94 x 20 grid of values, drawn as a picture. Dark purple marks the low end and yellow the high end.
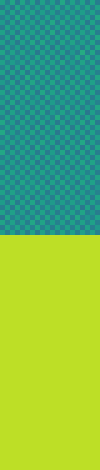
It is made of 2 by 1 panels. Panel 1,1: middling, checkered. Panel 2,1: very high, flat.
